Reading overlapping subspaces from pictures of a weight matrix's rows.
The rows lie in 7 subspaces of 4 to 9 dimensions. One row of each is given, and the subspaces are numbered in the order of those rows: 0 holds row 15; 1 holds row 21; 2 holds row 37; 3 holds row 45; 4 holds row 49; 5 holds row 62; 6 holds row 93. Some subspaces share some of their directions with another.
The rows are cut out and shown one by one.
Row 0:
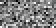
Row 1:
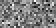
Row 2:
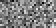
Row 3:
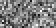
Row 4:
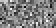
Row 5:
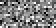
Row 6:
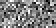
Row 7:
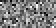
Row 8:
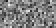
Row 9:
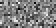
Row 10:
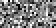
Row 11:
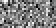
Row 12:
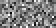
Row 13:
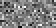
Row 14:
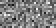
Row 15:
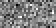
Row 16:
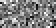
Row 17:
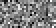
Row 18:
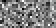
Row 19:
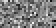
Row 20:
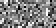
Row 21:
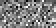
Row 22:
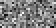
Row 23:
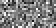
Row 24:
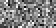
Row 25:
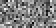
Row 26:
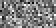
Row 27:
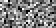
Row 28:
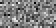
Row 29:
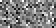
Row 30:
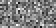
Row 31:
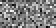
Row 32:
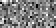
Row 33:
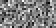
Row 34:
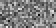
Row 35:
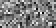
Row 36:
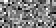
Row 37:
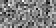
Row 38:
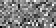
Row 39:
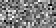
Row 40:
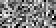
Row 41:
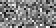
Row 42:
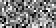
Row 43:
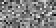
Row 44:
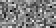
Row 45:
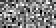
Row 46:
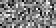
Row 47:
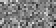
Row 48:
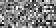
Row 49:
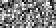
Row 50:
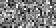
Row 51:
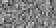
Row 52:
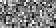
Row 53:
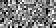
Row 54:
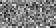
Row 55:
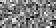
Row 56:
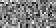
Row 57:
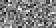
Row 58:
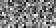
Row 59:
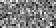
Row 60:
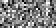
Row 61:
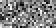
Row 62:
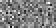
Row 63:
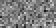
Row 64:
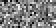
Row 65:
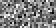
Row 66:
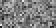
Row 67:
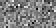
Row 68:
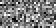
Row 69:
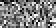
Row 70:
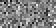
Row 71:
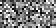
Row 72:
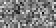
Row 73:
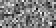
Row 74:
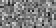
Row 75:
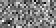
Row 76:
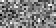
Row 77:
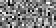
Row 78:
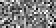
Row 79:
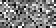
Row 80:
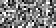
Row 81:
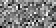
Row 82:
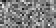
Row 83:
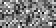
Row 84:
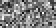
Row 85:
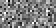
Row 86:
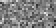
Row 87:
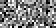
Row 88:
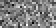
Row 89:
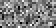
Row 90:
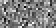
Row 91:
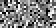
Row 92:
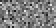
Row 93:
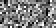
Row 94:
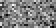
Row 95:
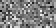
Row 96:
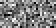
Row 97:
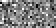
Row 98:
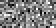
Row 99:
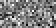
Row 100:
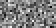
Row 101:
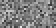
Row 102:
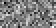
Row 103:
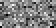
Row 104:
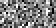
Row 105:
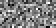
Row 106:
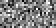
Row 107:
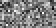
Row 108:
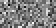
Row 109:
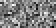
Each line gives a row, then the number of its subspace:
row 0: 6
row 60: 2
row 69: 1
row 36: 2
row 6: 1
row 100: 2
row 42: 1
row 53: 3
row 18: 5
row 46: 2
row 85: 5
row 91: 4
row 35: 5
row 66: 3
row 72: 3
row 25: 0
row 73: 5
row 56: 5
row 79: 3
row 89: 3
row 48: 1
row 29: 5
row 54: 4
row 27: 2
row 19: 0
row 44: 2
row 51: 3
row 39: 5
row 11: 4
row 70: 5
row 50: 6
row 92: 5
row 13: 5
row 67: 1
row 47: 4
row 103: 3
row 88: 5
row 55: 0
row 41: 3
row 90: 1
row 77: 5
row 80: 6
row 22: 2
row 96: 6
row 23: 6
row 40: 1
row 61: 1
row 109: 6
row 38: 1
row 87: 3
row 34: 1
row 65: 0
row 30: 6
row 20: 6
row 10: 0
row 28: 6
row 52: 1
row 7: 5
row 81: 1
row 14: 6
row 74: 5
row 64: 0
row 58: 1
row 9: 6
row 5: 6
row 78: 1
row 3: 1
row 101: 5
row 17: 0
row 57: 2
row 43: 5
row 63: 1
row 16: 0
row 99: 5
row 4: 1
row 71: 2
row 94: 3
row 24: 6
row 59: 6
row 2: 1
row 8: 2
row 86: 4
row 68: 6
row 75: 1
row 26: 5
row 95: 5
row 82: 5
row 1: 1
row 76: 5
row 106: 2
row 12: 1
